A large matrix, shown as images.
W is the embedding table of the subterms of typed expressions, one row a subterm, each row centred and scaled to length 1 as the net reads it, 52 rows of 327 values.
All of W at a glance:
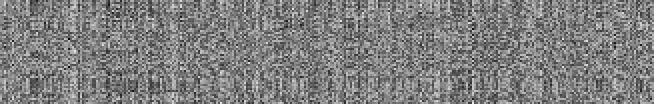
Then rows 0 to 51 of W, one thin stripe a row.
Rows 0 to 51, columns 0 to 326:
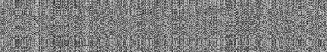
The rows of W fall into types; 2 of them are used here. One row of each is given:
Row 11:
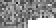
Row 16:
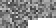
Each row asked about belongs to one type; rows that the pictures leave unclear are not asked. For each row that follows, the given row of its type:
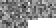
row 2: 16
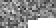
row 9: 11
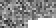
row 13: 11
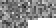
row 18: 16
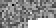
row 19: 11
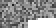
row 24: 11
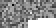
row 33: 11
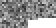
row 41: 16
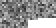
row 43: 16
